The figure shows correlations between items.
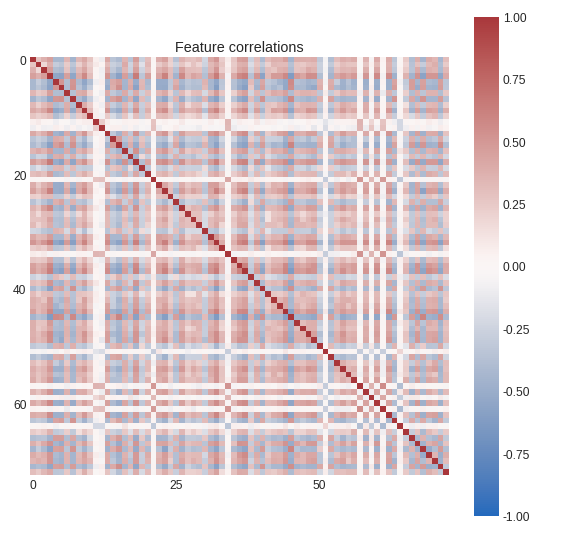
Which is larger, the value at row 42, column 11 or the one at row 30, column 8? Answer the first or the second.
the first
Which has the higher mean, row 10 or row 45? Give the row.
10
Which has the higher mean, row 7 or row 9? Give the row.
9
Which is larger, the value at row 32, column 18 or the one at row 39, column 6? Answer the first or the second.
the first
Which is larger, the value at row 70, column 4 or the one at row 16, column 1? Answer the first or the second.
the second
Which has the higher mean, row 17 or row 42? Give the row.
42
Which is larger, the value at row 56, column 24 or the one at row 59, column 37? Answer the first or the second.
the first
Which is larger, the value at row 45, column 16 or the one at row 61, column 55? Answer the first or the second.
the second
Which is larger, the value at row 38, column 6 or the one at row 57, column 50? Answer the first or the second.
the second
